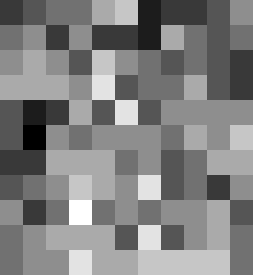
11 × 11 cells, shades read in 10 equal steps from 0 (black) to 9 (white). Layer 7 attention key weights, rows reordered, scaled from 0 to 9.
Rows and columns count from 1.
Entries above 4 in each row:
3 3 5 6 6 7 6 6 6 7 9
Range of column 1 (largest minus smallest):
4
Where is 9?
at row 9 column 4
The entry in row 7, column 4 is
6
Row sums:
39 38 47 53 46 49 50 52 52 56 66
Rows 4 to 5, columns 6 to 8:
3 4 4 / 8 3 5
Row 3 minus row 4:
-1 0 -1 -2 -1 2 0 -1 -2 0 0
